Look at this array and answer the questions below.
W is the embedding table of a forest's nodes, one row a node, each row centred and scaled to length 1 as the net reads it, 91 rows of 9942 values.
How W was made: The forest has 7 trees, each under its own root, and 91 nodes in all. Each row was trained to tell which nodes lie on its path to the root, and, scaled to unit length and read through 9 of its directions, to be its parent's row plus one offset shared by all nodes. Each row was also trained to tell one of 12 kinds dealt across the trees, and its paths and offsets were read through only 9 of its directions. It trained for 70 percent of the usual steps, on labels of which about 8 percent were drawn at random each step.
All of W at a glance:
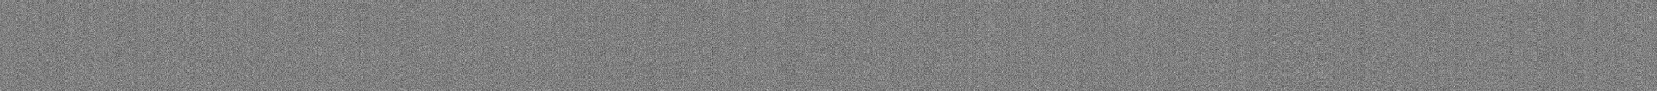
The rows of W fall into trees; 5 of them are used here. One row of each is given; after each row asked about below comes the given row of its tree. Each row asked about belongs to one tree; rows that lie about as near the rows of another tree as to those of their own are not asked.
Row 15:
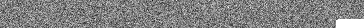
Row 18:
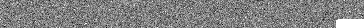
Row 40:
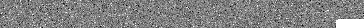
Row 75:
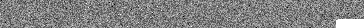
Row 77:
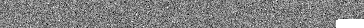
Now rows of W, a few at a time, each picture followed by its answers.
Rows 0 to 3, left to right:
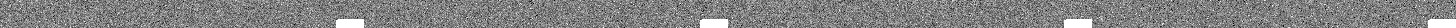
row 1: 77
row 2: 40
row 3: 77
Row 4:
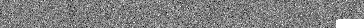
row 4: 18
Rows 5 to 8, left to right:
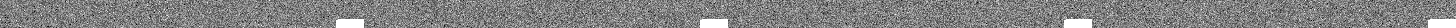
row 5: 75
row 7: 75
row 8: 77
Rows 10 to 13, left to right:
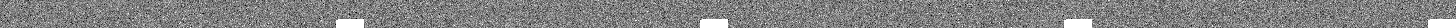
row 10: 18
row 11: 18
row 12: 40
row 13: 18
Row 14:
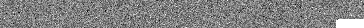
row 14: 40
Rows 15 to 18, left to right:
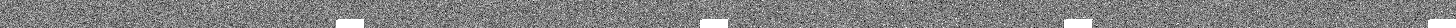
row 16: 18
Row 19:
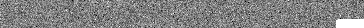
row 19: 18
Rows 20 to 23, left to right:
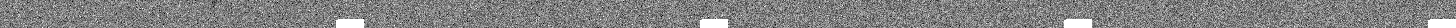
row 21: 77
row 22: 77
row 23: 15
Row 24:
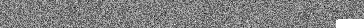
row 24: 18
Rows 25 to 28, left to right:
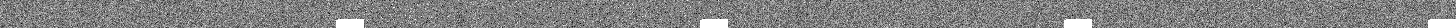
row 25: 15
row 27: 18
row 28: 77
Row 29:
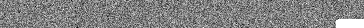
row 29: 77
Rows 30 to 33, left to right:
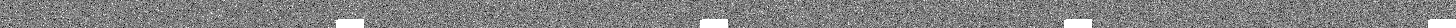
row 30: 77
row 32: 15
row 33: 77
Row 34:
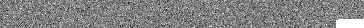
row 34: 40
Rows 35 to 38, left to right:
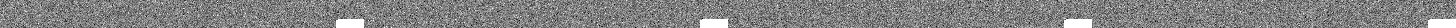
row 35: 18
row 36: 40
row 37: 75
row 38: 77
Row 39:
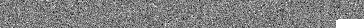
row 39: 15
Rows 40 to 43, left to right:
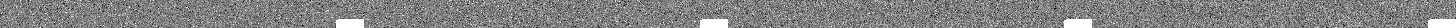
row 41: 75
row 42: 18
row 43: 18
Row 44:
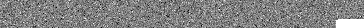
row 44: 15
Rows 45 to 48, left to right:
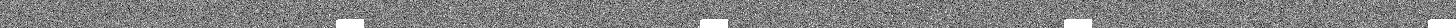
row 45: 18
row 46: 75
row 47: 77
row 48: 77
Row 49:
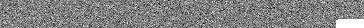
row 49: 40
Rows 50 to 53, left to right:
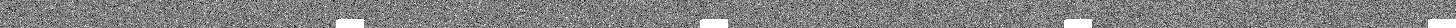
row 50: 15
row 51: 77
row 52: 77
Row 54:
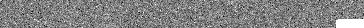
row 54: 77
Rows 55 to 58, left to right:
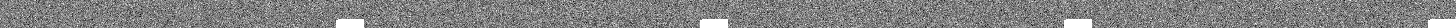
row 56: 15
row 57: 75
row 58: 40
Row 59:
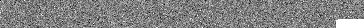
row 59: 75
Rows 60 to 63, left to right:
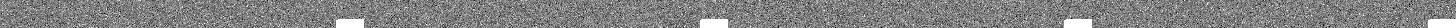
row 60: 75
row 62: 77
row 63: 77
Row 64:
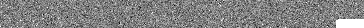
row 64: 40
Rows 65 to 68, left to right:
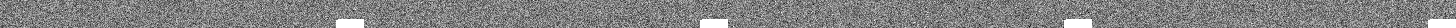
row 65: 15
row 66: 15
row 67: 18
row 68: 18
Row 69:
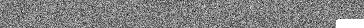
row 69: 15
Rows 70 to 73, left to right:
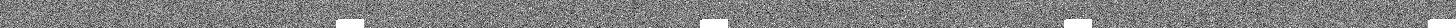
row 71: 40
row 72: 18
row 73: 77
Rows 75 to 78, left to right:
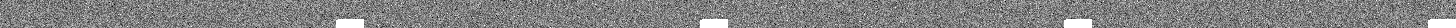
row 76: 77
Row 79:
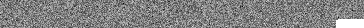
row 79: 15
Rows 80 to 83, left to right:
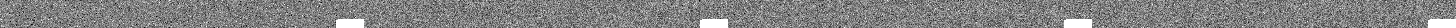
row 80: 18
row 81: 18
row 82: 15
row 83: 15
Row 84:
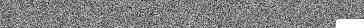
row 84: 75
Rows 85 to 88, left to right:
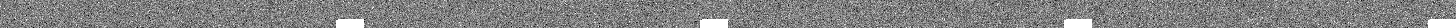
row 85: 40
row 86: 40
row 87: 18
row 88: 77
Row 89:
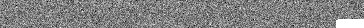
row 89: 18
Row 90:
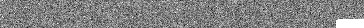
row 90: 18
